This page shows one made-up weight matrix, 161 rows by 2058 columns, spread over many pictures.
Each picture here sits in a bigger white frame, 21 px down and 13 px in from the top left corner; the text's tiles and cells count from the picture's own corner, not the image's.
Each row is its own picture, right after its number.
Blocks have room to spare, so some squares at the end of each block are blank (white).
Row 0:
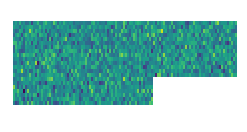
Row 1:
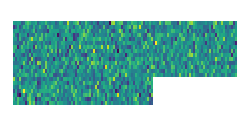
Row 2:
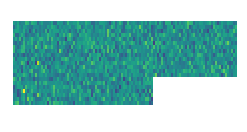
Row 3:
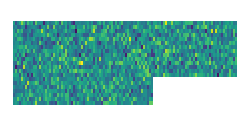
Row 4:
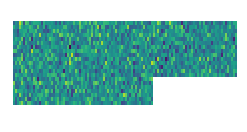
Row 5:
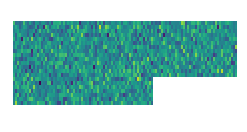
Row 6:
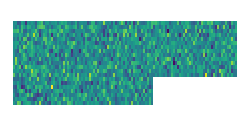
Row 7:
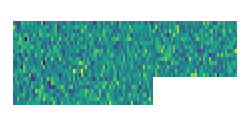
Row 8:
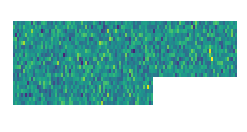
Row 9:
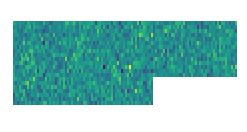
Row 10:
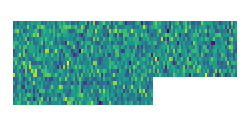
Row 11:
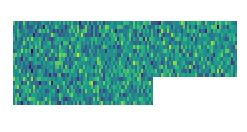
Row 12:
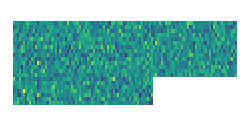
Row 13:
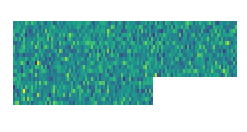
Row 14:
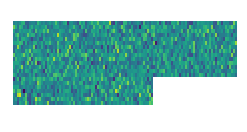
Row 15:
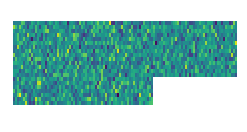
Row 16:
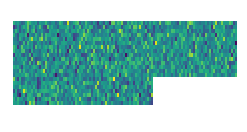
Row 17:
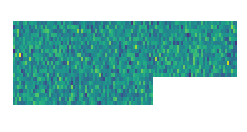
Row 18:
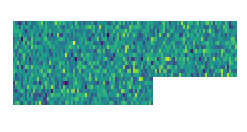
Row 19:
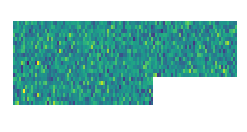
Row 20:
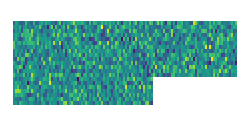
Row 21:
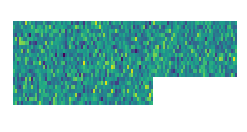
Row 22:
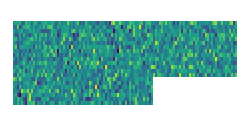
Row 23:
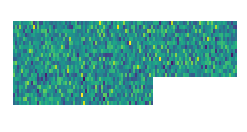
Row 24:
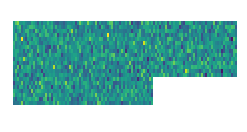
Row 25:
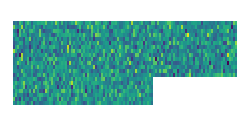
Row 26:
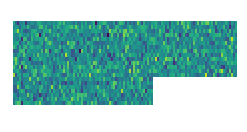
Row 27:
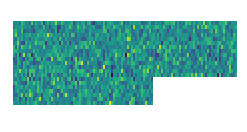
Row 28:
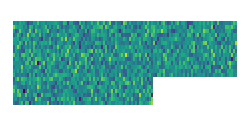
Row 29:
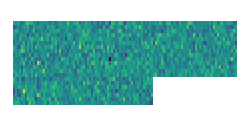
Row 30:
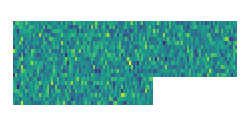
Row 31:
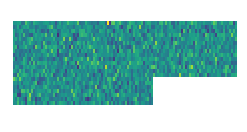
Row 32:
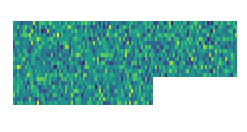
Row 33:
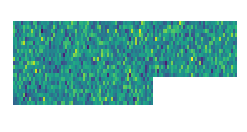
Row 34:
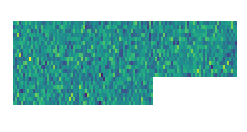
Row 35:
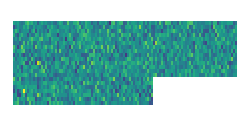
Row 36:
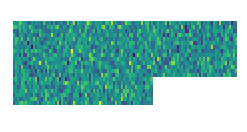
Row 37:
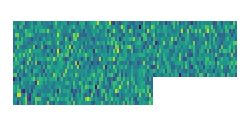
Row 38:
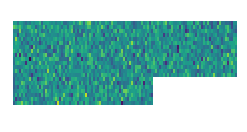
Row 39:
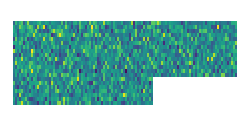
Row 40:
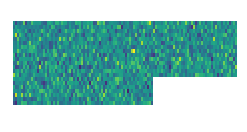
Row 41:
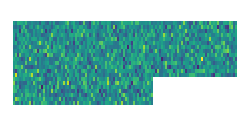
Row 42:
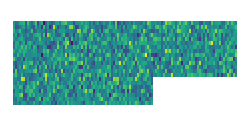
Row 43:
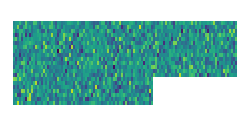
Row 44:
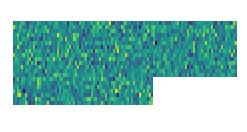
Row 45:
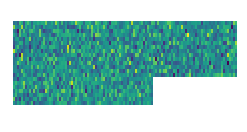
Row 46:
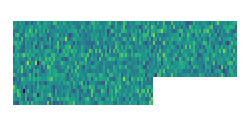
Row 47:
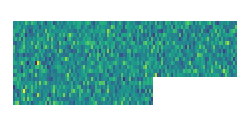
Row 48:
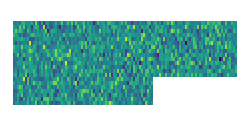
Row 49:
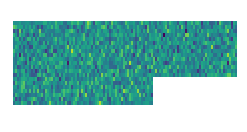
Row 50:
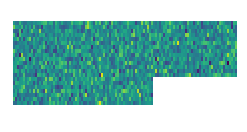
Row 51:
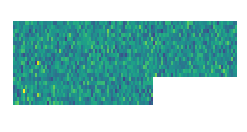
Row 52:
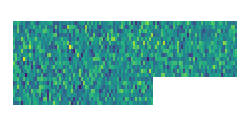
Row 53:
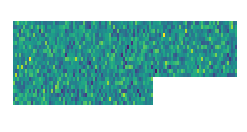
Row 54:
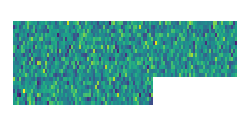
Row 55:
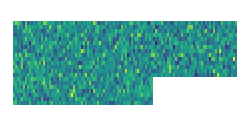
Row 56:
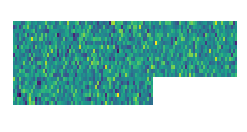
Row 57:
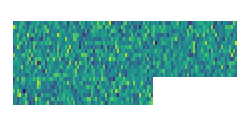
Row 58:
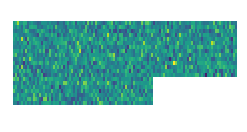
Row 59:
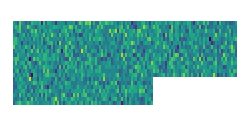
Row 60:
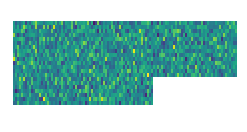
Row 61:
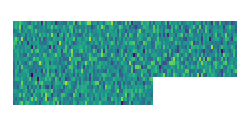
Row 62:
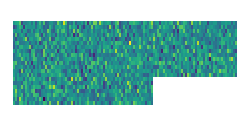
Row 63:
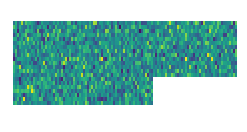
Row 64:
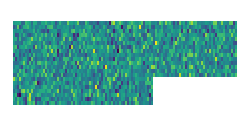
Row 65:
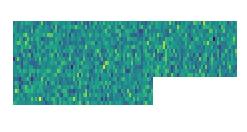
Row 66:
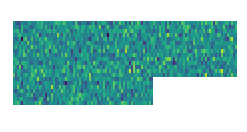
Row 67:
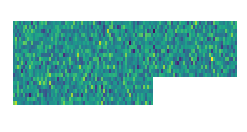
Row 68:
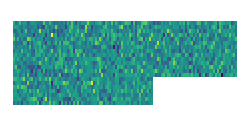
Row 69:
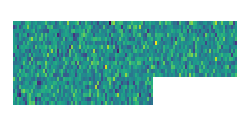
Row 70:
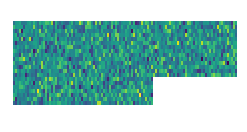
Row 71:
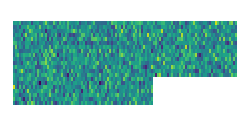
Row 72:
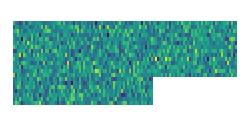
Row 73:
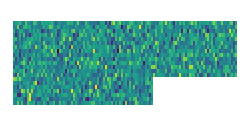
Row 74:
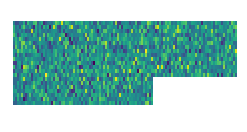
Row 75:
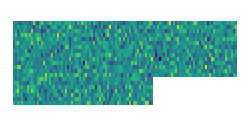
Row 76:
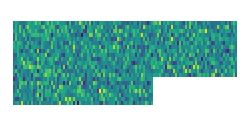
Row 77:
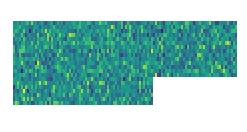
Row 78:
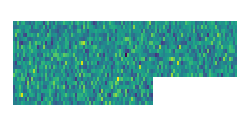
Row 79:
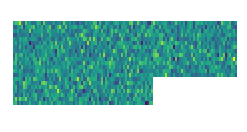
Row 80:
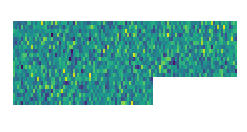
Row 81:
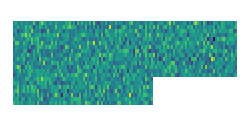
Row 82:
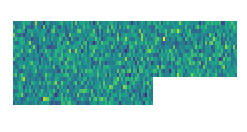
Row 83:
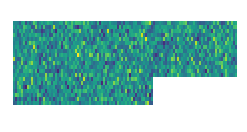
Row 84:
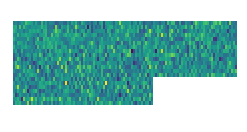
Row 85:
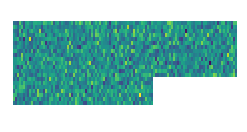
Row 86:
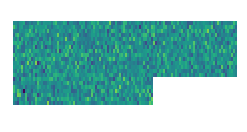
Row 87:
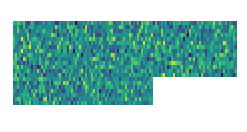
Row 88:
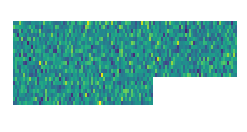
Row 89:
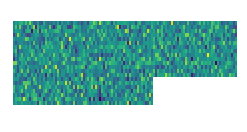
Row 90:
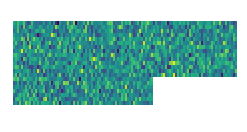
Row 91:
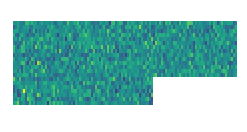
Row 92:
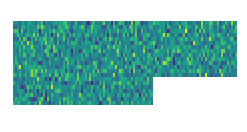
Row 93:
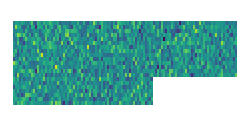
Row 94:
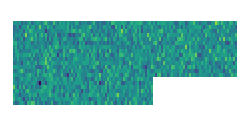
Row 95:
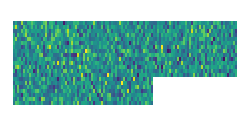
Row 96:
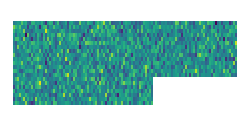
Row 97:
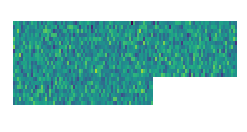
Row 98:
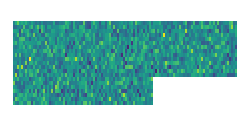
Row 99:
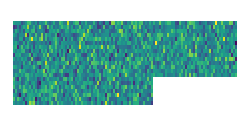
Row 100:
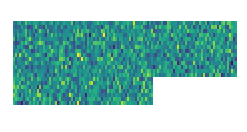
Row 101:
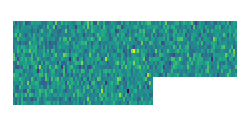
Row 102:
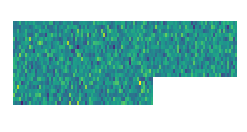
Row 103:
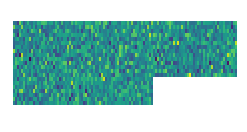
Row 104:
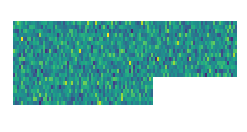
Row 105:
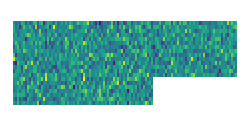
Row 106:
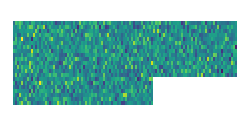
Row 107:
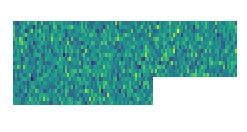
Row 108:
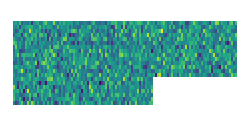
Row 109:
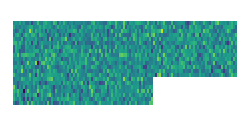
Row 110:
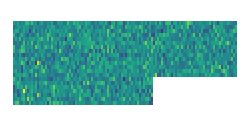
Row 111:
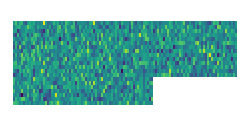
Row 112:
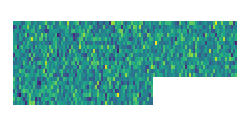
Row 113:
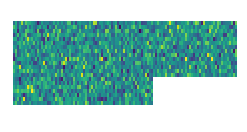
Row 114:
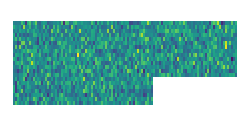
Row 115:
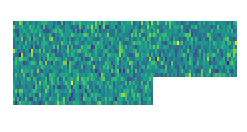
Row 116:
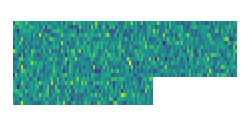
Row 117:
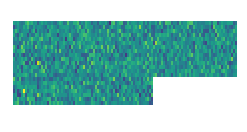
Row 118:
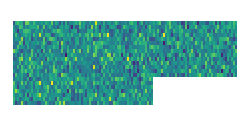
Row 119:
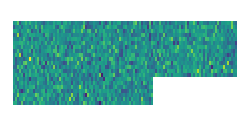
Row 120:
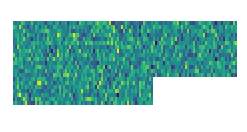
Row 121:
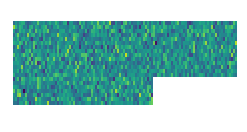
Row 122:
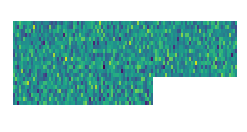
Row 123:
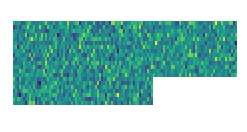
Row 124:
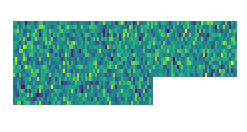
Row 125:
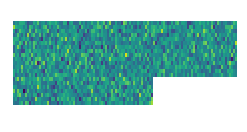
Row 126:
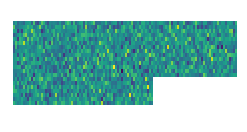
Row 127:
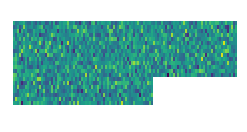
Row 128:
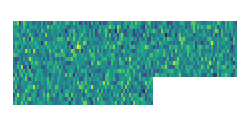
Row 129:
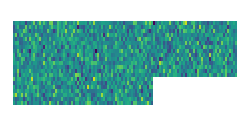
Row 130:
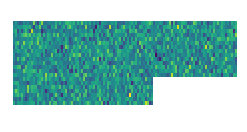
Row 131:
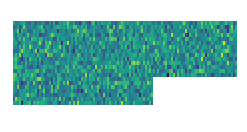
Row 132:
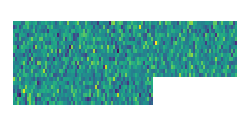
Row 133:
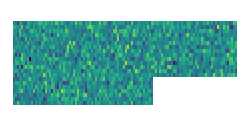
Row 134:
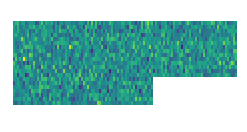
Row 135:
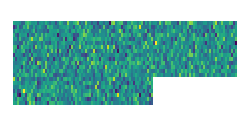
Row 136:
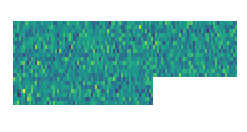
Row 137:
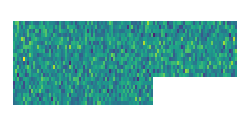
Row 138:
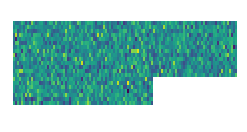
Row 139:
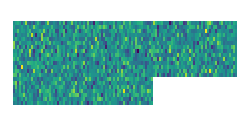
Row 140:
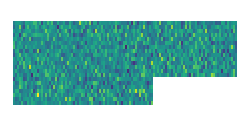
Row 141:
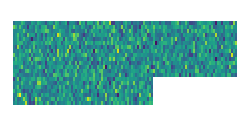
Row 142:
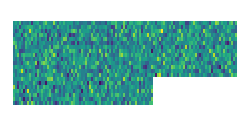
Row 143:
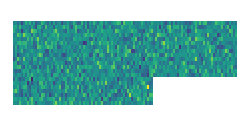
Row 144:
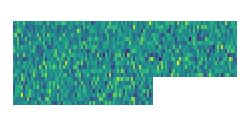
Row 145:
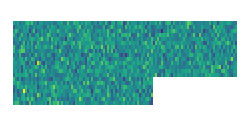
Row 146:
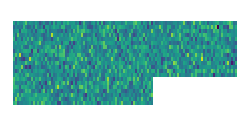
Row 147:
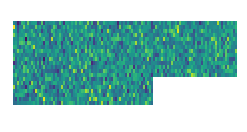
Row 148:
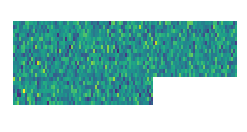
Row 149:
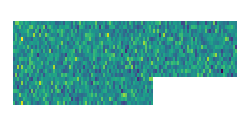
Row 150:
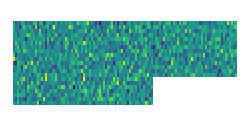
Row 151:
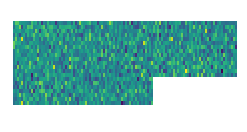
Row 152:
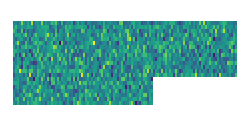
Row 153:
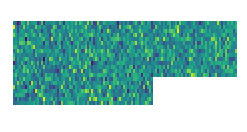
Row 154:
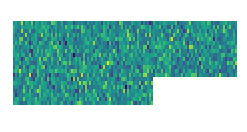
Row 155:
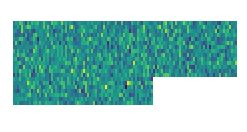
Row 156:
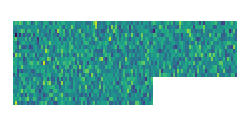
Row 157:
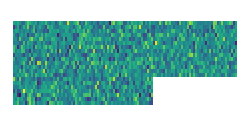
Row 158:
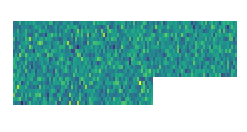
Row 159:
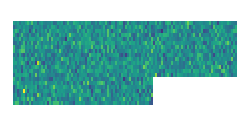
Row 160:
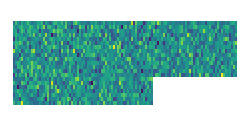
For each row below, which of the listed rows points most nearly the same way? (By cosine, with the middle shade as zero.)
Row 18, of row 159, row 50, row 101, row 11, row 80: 80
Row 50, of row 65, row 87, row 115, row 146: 115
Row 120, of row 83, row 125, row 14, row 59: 14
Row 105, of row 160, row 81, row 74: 74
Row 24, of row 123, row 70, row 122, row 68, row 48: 70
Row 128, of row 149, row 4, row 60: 149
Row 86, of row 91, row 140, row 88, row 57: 57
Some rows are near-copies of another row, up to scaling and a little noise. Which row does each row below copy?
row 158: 102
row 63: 113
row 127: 131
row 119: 34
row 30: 116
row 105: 150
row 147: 153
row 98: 53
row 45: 25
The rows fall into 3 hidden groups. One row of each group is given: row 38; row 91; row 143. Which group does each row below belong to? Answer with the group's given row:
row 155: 143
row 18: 38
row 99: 91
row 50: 38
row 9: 143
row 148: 91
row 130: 143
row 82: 143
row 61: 38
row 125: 91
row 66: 38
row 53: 38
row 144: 143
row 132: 91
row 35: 91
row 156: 143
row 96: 91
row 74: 143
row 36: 38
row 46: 91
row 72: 38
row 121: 91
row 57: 91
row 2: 91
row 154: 143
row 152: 143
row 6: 38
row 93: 143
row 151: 38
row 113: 143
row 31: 91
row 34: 38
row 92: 38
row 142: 91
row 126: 143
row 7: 143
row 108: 91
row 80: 38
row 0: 91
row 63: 143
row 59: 38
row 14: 91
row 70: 38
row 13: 91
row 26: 38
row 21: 143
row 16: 91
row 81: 143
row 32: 143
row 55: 143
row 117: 91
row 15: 91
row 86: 91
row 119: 38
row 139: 143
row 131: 38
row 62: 143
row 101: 143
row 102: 38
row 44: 91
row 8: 143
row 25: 38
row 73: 91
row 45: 38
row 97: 38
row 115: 38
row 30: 38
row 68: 38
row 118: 38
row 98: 38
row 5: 38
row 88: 38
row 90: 38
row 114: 143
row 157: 91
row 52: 38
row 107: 143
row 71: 91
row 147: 143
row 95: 143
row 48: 143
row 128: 38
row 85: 38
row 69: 91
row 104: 38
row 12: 91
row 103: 38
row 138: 143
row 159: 91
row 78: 143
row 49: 38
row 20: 143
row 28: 91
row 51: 91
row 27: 143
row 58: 38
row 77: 91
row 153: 143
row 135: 91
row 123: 91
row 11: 38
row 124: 38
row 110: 91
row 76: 38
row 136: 91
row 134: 38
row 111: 143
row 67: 143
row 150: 143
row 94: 91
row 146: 38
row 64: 91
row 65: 143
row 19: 91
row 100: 38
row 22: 91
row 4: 38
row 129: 143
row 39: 38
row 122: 143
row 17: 38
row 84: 143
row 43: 91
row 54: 91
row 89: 143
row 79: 143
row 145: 91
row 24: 38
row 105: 143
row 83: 143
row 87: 38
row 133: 38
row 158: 38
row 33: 143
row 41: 38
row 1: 91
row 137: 38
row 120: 91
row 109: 91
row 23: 143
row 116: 38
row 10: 38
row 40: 143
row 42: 143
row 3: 143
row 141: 91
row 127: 38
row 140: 38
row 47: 91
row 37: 91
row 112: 91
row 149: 38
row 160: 38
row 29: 91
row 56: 91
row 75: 143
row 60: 143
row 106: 38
